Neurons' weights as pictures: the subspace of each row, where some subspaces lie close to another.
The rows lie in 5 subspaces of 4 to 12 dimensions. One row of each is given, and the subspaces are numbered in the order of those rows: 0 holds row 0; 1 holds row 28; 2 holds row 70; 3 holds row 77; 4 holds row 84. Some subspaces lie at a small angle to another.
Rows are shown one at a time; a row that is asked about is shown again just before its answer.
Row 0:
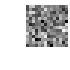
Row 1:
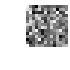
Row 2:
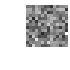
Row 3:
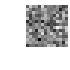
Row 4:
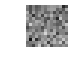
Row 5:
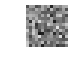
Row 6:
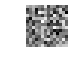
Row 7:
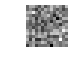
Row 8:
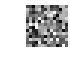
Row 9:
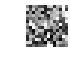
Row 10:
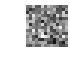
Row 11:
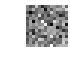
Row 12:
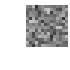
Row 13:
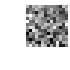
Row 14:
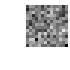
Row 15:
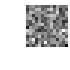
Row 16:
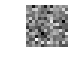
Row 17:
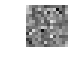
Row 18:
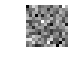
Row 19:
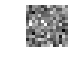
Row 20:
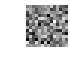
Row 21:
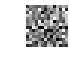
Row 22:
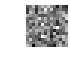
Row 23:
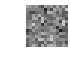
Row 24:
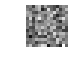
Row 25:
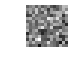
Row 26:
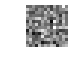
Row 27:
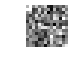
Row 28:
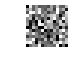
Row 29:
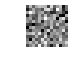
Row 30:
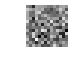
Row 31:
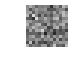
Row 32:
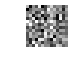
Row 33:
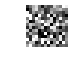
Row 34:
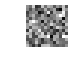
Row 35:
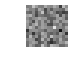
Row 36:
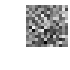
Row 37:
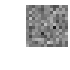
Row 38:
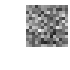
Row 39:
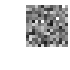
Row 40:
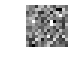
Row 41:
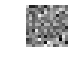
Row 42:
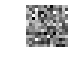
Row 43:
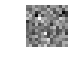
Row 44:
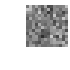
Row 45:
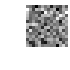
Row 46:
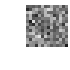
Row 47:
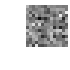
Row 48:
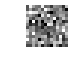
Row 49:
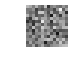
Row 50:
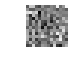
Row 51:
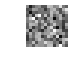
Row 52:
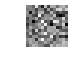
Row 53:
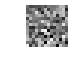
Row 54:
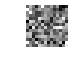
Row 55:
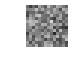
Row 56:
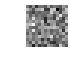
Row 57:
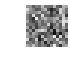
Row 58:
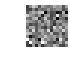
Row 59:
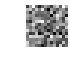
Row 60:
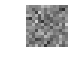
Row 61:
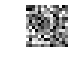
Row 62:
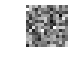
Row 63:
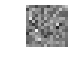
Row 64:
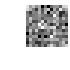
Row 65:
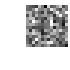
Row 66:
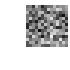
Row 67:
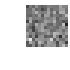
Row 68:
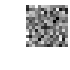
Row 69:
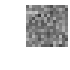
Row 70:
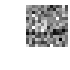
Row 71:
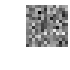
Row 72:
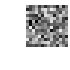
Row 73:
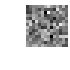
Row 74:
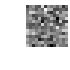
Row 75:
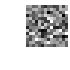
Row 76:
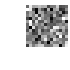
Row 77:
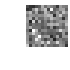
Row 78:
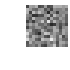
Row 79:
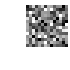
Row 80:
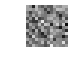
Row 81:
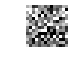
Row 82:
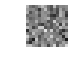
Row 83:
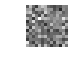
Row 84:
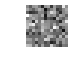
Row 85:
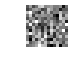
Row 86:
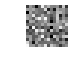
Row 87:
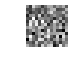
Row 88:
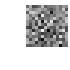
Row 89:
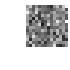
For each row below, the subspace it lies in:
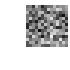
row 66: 0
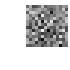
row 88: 1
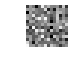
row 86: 3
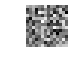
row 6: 2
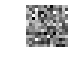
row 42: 2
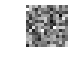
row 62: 3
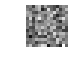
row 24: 4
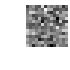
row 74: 2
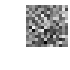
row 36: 1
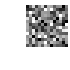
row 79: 0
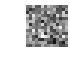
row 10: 4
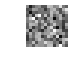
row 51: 0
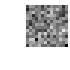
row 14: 1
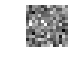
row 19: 1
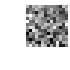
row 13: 4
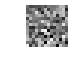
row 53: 4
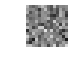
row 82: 1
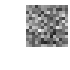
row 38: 0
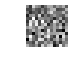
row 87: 1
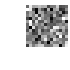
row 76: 3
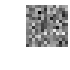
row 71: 2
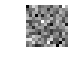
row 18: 4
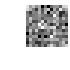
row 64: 3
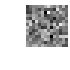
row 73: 3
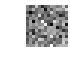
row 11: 0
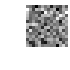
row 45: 4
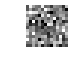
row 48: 0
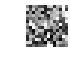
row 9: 1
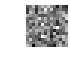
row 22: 2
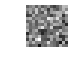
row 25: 4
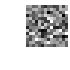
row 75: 4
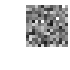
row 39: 4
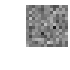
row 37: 4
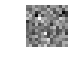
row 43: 4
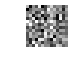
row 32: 3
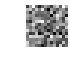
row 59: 4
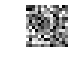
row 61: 3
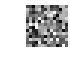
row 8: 4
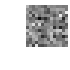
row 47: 4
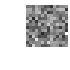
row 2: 0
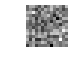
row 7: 2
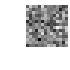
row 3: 3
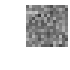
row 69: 0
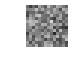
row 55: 2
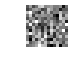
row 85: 3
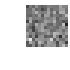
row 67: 4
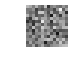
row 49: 2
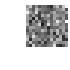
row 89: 2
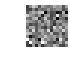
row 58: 4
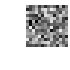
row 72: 3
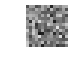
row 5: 4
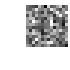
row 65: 0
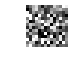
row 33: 4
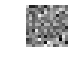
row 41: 4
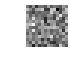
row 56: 4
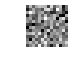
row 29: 4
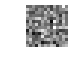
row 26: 4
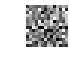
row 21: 1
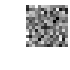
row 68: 4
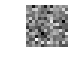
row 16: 0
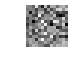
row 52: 0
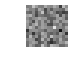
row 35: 4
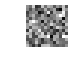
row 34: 1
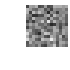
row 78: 4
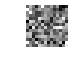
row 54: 3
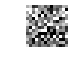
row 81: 0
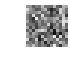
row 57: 1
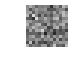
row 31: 2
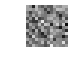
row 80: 0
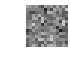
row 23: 2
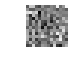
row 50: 2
